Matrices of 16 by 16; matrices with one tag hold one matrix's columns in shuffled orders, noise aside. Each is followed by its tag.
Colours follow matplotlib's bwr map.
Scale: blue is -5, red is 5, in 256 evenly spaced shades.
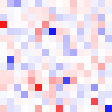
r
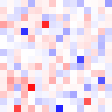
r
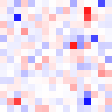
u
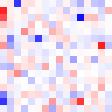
u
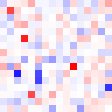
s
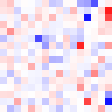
u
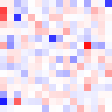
u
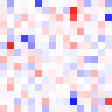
u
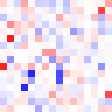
s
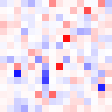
s
